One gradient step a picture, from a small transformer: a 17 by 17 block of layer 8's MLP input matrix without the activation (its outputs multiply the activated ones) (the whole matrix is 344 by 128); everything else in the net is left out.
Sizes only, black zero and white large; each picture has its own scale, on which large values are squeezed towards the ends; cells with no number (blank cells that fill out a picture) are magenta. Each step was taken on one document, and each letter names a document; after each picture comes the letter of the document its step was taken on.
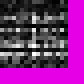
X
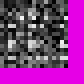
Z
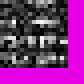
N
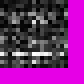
X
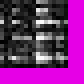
N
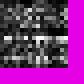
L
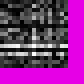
X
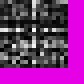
X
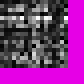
Z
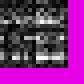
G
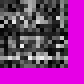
G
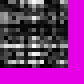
X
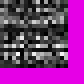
G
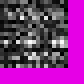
Z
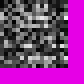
Z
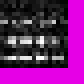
N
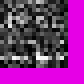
N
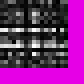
X
